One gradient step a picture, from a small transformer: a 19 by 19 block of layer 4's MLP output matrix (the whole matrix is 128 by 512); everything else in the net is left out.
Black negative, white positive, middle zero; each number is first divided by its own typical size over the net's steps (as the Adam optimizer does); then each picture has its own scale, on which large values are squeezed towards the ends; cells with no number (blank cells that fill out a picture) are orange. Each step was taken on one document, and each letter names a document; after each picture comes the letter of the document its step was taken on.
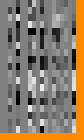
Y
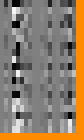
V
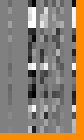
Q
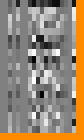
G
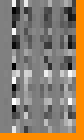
V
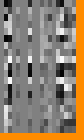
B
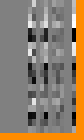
Q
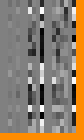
Y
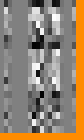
G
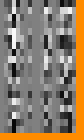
B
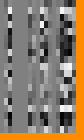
B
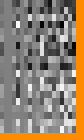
V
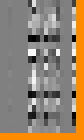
Q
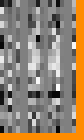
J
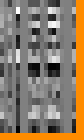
G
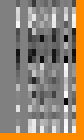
Y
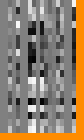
Y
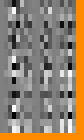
V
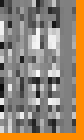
J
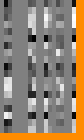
Q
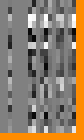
Q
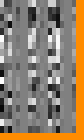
J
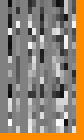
Y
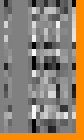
G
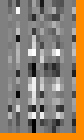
G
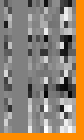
B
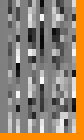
Y
